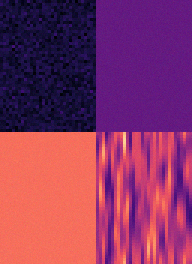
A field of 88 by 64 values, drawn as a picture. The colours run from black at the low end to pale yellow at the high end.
It is made of 2 by 2 panels. Panel 1,1: very low, fine-grained, faint in contrast. Panel 1,2: low, flat. Panel 2,1: high, flat. Panel 2,2: middling, streaked downward, strong in contrast.
